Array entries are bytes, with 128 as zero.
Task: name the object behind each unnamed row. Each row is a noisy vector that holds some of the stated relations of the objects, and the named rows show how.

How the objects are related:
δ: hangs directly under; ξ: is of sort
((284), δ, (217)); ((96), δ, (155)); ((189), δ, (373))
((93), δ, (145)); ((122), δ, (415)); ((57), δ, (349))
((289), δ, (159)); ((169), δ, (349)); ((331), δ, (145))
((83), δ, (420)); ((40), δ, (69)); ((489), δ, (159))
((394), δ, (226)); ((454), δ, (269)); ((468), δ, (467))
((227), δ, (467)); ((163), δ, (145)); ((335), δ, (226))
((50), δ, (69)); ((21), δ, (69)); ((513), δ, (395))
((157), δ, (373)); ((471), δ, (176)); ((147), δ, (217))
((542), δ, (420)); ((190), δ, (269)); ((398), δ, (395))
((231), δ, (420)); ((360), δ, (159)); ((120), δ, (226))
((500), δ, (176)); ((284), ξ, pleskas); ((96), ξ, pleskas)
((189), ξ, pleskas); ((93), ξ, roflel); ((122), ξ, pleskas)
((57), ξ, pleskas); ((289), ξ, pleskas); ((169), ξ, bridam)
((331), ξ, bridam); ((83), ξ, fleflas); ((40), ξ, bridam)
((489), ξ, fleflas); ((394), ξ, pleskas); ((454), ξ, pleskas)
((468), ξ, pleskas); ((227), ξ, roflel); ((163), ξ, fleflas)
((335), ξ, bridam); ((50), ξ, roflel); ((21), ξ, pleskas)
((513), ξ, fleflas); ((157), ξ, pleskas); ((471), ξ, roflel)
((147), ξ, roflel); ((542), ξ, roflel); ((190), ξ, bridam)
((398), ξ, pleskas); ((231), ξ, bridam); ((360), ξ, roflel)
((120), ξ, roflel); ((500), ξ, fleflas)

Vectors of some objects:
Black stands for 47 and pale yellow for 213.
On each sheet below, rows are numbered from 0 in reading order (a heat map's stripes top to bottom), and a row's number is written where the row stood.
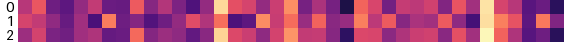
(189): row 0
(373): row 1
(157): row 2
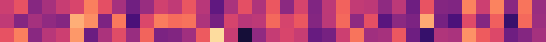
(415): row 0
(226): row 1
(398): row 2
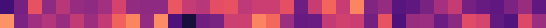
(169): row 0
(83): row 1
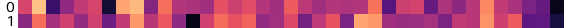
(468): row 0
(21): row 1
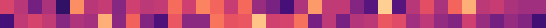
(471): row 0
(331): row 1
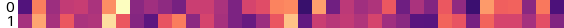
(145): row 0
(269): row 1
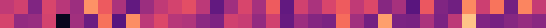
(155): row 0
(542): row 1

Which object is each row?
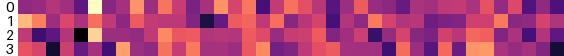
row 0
(394)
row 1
(513)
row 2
(120)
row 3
(227)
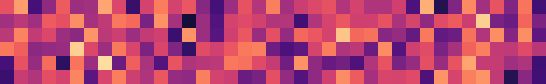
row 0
(467)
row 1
(489)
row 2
(69)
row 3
(500)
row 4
(93)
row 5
(289)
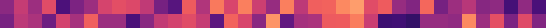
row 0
(40)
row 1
(349)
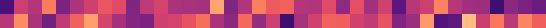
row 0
(190)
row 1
(176)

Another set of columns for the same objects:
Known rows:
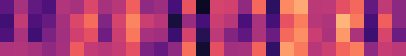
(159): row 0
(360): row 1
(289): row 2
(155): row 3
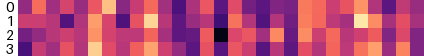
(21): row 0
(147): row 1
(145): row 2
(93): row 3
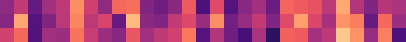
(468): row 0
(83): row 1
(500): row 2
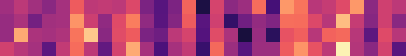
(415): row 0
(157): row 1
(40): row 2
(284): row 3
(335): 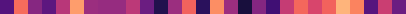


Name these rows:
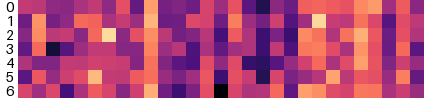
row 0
(513)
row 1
(231)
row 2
(50)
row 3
(489)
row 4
(398)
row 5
(331)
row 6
(217)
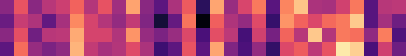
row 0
(420)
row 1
(226)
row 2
(163)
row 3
(120)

